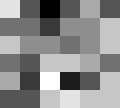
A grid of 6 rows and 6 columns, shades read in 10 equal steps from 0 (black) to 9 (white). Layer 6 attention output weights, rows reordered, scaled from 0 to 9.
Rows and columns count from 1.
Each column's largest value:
8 5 9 8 7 7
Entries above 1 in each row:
5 6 6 6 5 6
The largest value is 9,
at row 5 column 3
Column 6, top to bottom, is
3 7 7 4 7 7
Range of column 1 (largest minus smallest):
5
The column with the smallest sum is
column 2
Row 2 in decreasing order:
7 5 5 4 4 2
